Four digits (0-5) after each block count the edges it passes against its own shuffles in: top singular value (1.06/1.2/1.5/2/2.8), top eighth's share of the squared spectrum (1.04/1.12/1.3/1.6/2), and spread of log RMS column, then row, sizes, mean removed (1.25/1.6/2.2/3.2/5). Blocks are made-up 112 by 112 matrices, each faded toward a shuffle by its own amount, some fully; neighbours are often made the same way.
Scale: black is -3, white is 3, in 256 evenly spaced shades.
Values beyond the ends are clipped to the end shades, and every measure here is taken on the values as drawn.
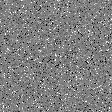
0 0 0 0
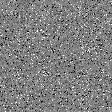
3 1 0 0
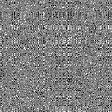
5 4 3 3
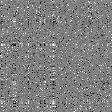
4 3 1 1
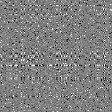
5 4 2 3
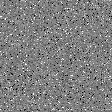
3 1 0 0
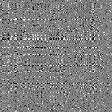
5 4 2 3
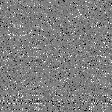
4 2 1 2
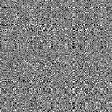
5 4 3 3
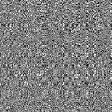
5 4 3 3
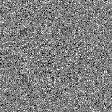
4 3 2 1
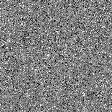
2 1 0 0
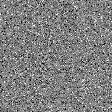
3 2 0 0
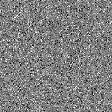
4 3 2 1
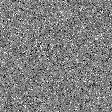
0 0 0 0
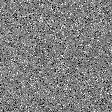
1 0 0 0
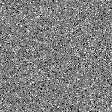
3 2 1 0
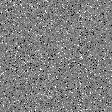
2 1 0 0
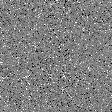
2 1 0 0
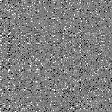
4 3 2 2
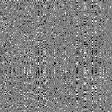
5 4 3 3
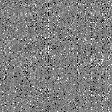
4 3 2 2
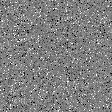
2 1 1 0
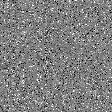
3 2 1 0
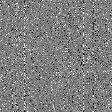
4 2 2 0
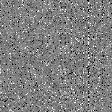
4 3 2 0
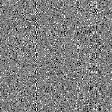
4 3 3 1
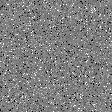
1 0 0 0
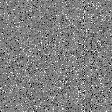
3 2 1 0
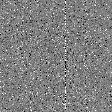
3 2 2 0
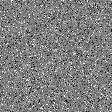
0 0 0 0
